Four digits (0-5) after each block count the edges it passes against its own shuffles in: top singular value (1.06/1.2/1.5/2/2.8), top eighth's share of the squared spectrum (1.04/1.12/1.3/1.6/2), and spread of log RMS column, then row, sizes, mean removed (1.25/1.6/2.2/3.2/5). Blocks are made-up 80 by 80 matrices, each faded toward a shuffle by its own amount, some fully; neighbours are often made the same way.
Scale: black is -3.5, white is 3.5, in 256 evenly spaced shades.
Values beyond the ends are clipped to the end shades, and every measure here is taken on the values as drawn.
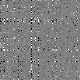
3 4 3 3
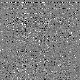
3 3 2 3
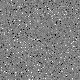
0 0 0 0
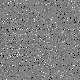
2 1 1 1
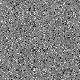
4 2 1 0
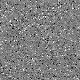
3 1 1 0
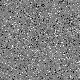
1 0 0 0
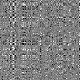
5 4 3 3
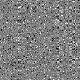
4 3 2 1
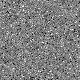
0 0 0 0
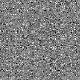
4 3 2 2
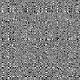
5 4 3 3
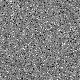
0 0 0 0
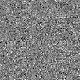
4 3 1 1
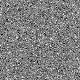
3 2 0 0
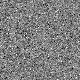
0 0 0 0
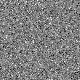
0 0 0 0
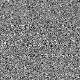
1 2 0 3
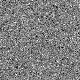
0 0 0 0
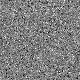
0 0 0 0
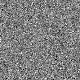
0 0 0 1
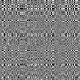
5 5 4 4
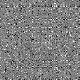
4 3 2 2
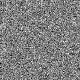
2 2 1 0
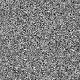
3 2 1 1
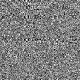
3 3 1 1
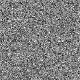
3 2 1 1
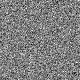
1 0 0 0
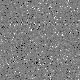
2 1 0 0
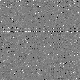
4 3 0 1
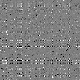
5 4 2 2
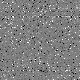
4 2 0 1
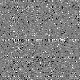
4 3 2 2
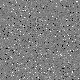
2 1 0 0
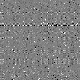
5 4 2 2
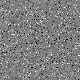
2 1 0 0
